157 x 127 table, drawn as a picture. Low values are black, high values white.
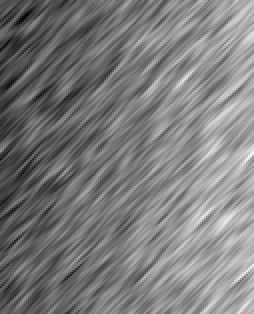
The field climbs toward the right. No lone cell stands out from its neighbours. The values follow a bell shape. The grain runs diagonally up to the right.
